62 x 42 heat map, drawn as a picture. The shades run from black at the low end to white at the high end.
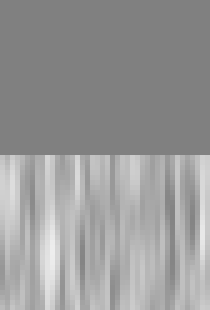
The table splits into 2 rows of 1 panel. Panel 1,1: middling, flat. Panel 2,1: high, streaked downward.
